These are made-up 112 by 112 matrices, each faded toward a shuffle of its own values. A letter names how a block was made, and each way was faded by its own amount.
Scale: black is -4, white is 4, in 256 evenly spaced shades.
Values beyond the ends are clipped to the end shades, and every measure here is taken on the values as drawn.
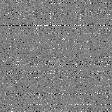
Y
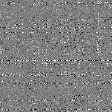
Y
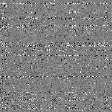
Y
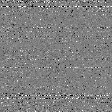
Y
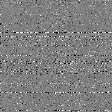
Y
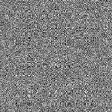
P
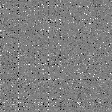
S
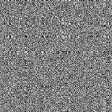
P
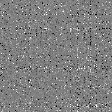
S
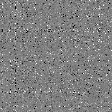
S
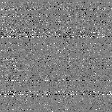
Y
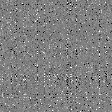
S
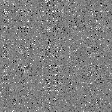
S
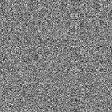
P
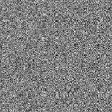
P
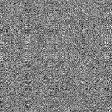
P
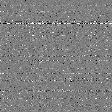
Y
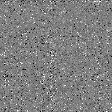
S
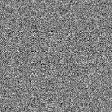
P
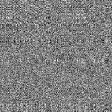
P
